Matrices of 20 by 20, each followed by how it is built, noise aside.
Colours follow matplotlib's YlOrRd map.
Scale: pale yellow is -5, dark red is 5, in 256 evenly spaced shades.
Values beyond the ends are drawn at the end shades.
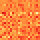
low rank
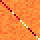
diagonal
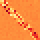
banded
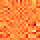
low rank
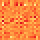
low rank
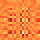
low rank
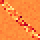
banded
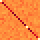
diagonal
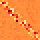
banded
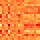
low rank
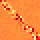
banded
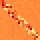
banded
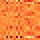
low rank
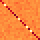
diagonal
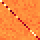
diagonal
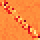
banded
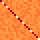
diagonal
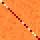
diagonal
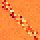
banded
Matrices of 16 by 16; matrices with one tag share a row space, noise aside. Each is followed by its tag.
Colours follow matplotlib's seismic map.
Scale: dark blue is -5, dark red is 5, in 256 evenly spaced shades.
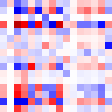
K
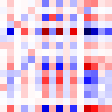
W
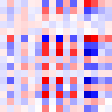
W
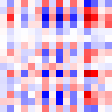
W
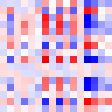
W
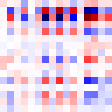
W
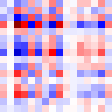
K
